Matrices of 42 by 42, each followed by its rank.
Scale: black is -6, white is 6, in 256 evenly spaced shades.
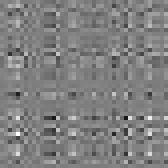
two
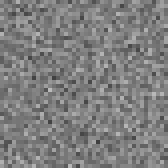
full rank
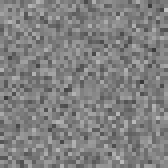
full rank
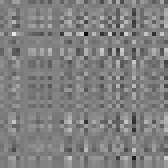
two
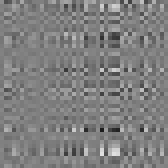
two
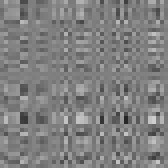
two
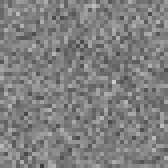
full rank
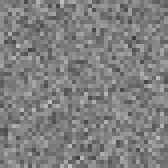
full rank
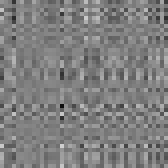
two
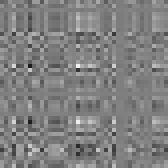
two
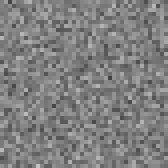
full rank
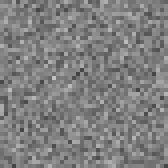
full rank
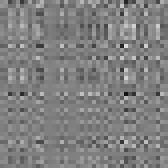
two
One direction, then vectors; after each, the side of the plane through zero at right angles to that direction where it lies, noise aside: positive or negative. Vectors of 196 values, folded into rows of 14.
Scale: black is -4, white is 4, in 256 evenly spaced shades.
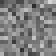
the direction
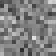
positive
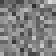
positive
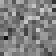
negative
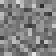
negative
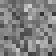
positive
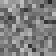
negative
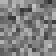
negative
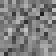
positive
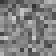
positive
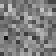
negative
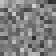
negative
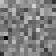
negative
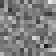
positive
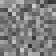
negative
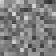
negative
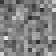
positive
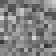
positive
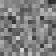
negative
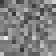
positive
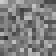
negative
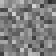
negative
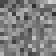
positive
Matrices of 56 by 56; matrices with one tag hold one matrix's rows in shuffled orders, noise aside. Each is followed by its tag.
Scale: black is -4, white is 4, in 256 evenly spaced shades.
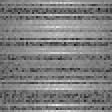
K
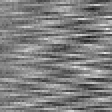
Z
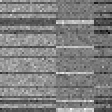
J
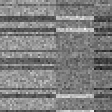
J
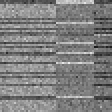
J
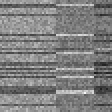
J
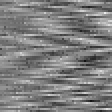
Z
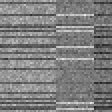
J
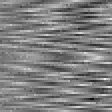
Z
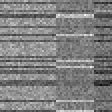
J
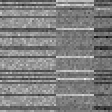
J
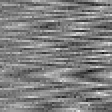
Z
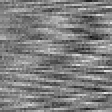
Z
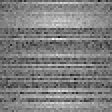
K
